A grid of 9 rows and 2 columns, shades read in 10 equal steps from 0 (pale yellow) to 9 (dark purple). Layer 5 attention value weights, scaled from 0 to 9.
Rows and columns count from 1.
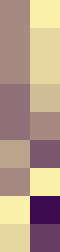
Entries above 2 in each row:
1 1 1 1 2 2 1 1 1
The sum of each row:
4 5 5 7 9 9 4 9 8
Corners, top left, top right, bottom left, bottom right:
4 0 1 7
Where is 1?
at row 2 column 2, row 3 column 2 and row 9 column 1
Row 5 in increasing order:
4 5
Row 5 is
5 4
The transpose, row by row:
4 4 4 5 5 3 4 0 1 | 0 1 1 2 4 6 0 9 7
